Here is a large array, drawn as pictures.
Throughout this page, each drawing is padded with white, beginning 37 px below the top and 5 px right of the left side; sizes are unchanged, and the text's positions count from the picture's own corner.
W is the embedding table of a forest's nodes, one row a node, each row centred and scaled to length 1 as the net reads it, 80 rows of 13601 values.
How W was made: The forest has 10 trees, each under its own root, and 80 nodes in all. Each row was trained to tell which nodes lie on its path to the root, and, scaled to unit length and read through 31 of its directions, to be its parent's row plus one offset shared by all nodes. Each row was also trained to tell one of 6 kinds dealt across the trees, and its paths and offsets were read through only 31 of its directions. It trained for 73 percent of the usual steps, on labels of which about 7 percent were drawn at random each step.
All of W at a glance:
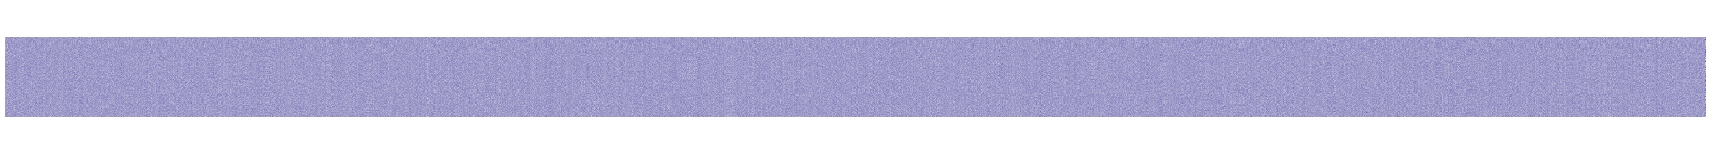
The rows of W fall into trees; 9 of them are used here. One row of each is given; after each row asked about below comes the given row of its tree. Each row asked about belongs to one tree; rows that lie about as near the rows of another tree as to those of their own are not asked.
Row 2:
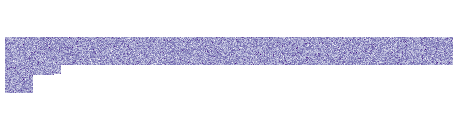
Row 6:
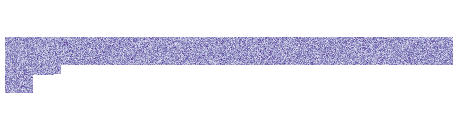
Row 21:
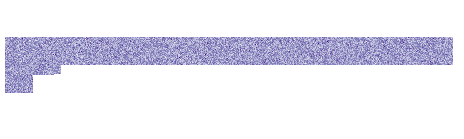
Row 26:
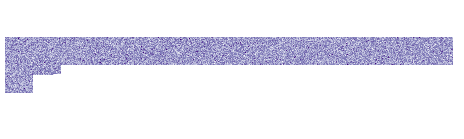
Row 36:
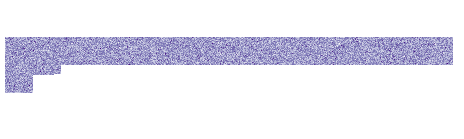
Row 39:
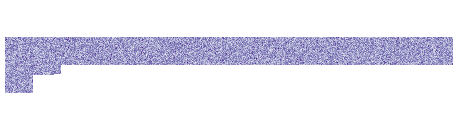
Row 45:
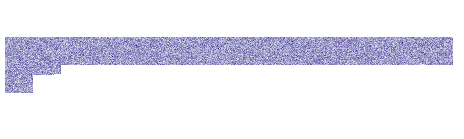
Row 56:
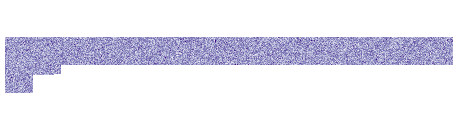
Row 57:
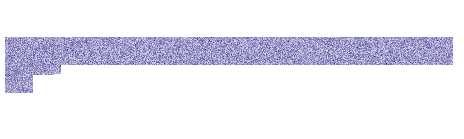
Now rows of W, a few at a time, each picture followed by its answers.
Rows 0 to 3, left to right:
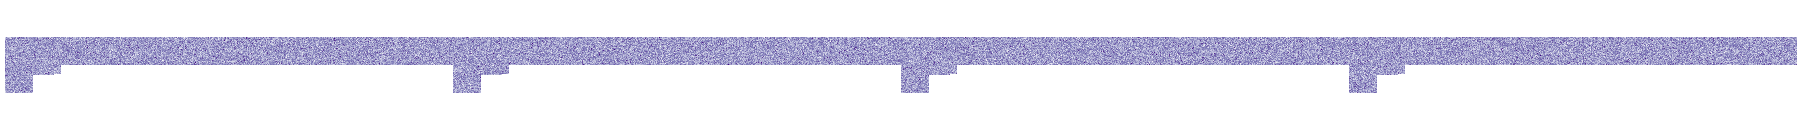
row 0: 56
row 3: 36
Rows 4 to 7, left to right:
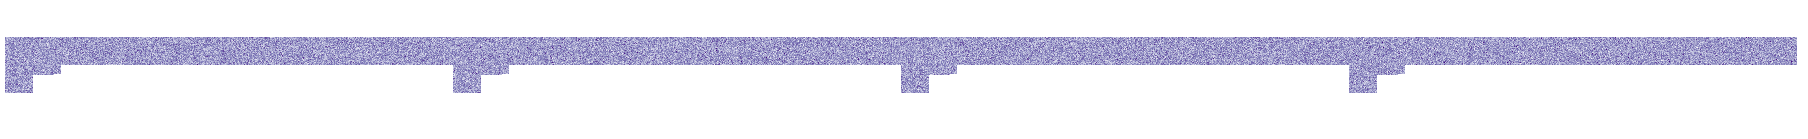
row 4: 39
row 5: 45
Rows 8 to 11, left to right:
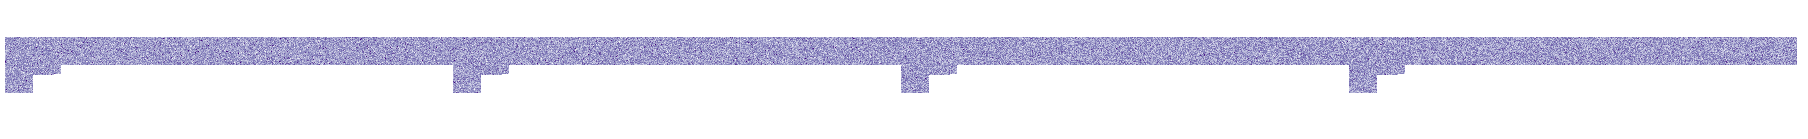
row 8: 26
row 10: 6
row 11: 57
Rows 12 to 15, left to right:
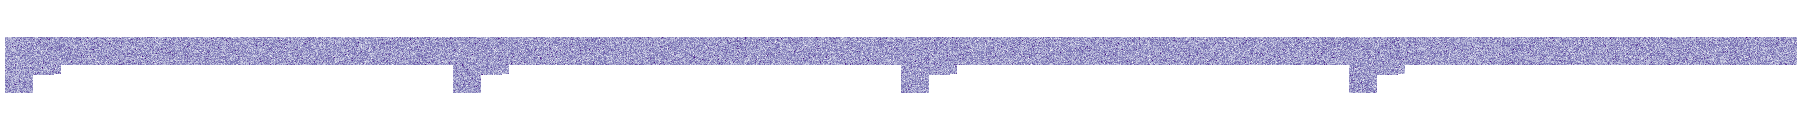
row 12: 2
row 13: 56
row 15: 36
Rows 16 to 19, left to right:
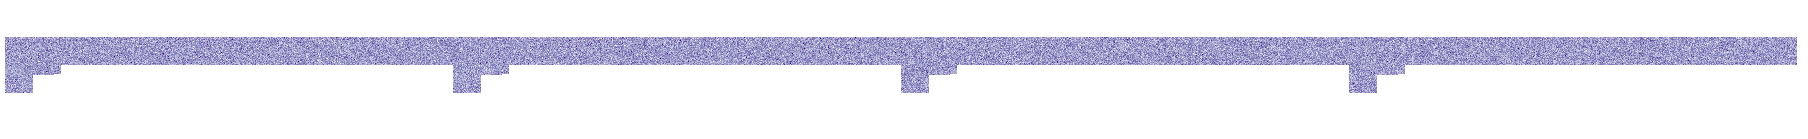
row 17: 2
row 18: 45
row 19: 56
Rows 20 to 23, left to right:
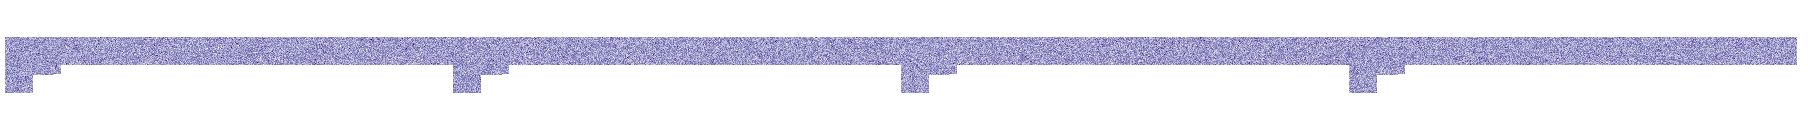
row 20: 26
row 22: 26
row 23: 45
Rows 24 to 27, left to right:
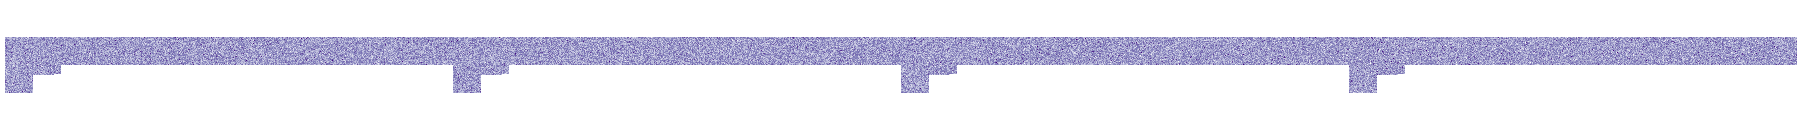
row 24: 2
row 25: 6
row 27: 26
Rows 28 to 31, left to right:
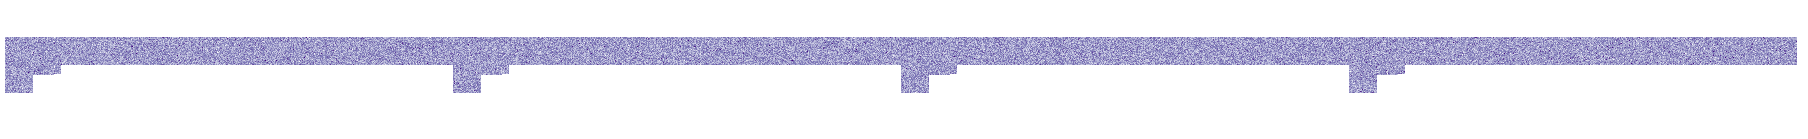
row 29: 56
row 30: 21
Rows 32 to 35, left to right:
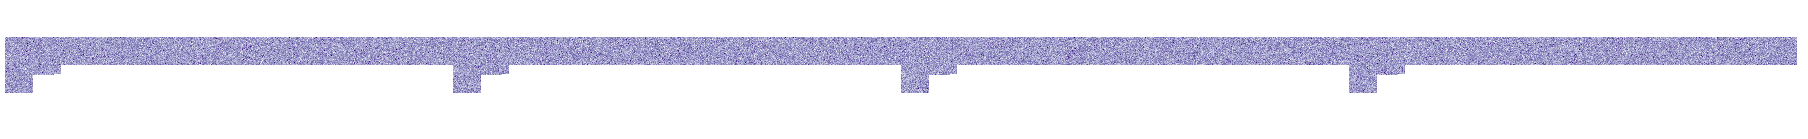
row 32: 56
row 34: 2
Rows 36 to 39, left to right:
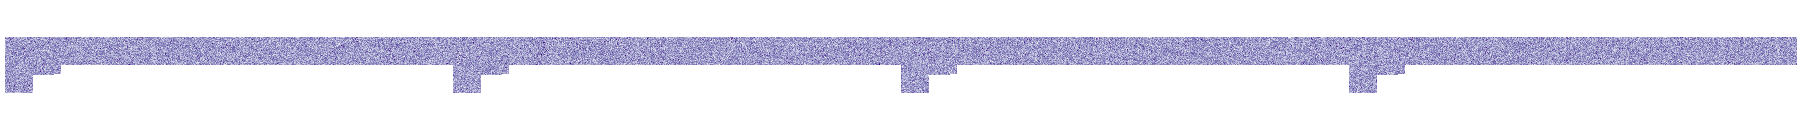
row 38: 56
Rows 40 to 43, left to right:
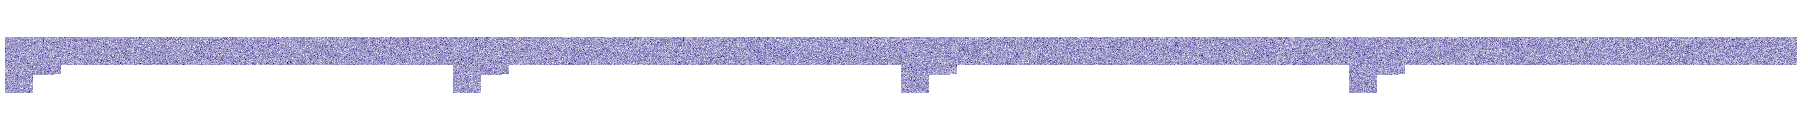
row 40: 26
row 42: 56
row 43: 36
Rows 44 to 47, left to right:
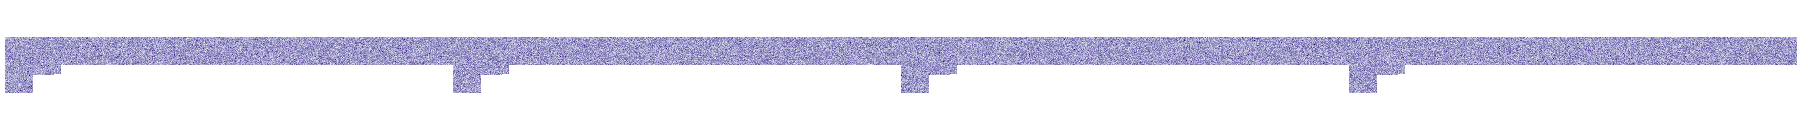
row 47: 6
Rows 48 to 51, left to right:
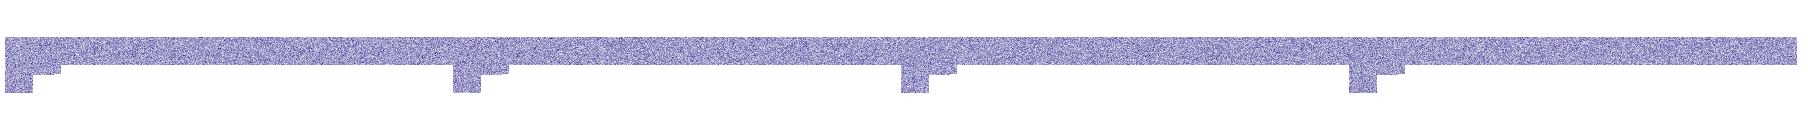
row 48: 2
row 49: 36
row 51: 21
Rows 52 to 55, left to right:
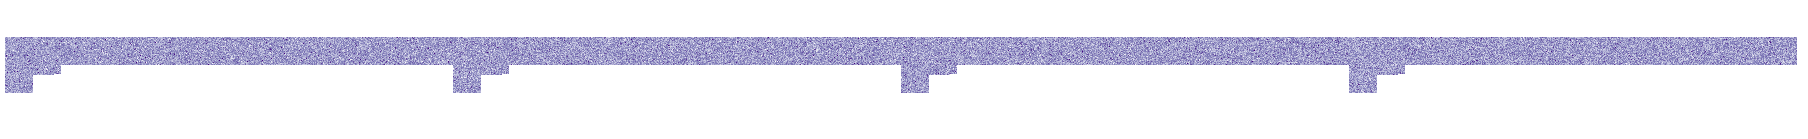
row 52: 2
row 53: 2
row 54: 26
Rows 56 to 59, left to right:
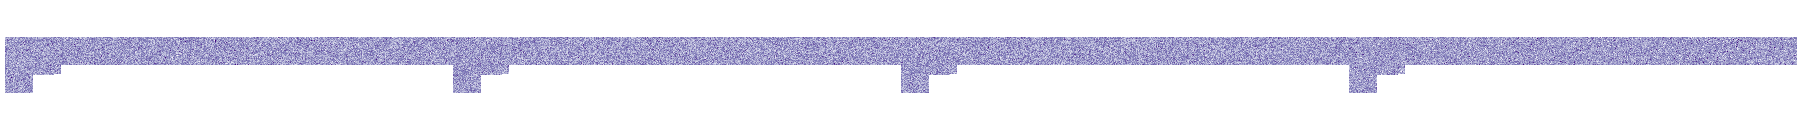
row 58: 57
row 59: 2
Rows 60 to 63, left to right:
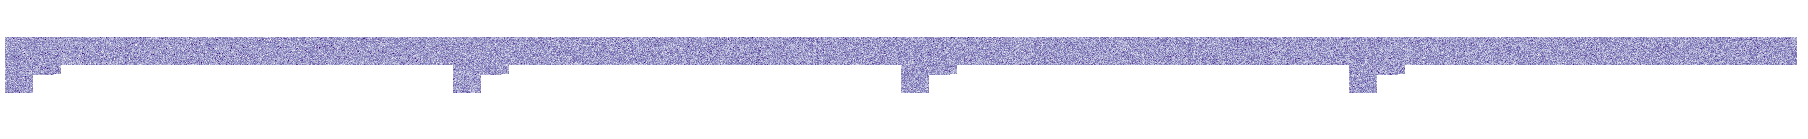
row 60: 26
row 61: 26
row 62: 45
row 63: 6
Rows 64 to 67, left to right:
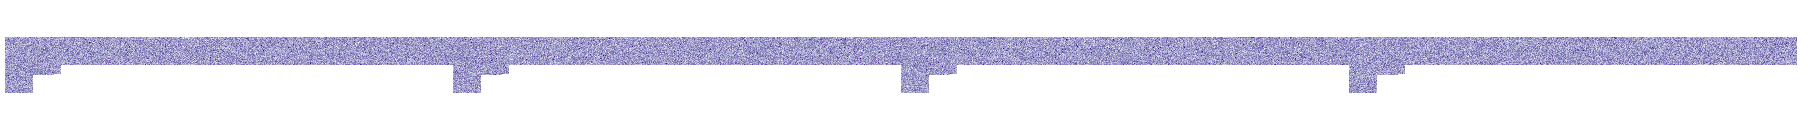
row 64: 26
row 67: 2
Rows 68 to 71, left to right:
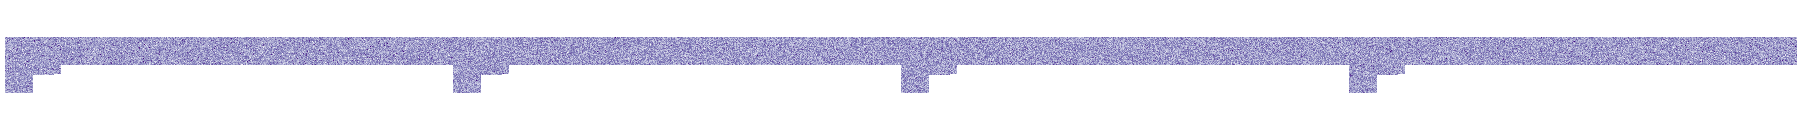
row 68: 56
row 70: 39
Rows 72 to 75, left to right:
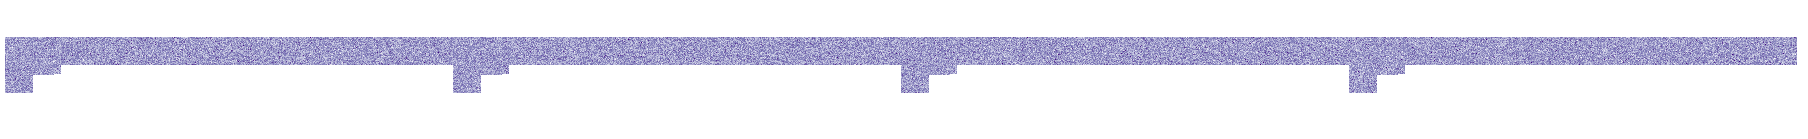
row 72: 56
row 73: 45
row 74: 26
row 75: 2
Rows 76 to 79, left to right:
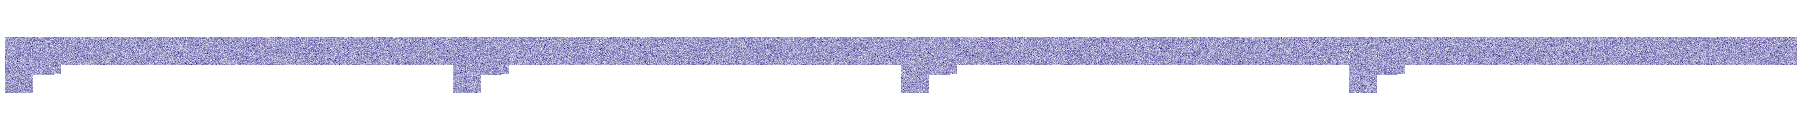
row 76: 56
